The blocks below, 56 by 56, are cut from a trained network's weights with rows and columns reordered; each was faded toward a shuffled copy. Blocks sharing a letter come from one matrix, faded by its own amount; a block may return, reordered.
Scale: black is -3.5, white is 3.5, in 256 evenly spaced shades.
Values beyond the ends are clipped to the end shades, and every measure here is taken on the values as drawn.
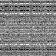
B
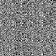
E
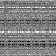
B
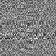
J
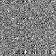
E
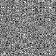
E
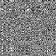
E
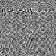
J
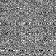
E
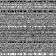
B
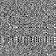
E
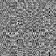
J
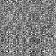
E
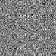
E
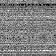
B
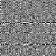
J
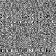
E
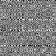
J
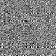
E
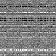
B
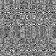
J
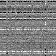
B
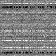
B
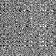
E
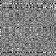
J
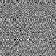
J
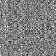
E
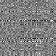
J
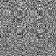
J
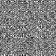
E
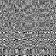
J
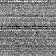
B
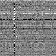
B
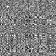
E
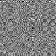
J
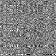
E
